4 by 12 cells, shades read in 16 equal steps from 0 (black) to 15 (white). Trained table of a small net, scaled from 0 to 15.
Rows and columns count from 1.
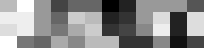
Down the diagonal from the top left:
11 14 9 10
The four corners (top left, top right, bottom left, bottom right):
11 5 15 4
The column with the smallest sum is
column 8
